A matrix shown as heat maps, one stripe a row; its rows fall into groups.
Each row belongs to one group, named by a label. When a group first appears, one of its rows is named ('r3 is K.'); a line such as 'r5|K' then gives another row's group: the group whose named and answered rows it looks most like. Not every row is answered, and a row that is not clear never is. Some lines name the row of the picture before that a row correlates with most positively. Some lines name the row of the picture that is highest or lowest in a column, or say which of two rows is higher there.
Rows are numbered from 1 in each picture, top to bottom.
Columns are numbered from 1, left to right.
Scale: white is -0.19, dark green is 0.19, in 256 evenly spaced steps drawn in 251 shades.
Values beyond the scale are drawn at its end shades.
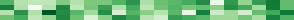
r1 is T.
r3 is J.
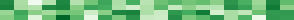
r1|T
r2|T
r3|J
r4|J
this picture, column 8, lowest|3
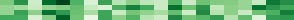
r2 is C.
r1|J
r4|J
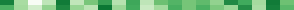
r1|T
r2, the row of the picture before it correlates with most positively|4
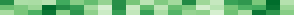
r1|T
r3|C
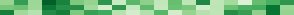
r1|J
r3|T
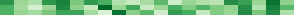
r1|T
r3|C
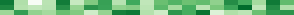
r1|T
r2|T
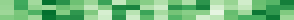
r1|J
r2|J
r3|C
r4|C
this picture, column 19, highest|3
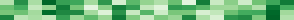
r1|J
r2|J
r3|C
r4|T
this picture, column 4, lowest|4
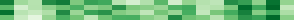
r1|T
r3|T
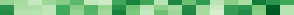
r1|C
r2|T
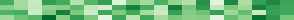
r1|T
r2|C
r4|C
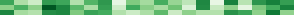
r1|T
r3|T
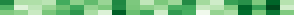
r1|T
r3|C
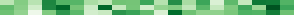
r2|J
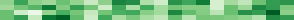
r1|J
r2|C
